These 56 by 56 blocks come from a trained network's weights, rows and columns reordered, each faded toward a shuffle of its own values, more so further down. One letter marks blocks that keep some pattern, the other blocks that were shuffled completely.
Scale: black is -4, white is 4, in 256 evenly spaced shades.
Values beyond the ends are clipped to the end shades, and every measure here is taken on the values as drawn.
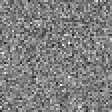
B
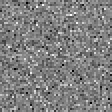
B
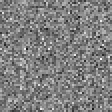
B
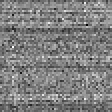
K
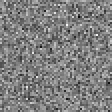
B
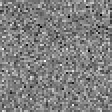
B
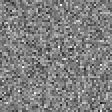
B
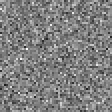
B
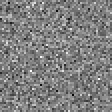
B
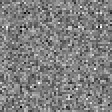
K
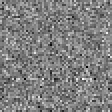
K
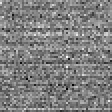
K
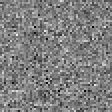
K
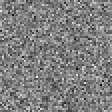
B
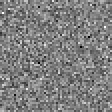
B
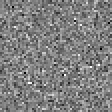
B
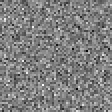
B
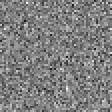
K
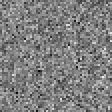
B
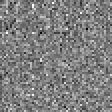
K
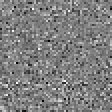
K
